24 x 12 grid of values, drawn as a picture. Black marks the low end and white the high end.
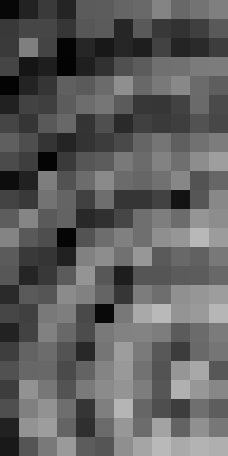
Ninth with the lowest average: top left. Rings: centred on the bottom right. Ninth with the highest average: bottom right. Slope: up to the bottom right. Average level on the scale: 40%. Mirror symmetry: none.
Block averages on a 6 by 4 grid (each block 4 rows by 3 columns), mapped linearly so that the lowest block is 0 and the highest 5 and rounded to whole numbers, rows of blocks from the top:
0 0 2 2
0 2 2 3
1 2 3 4
1 3 3 5
2 2 5 4
3 3 5 5
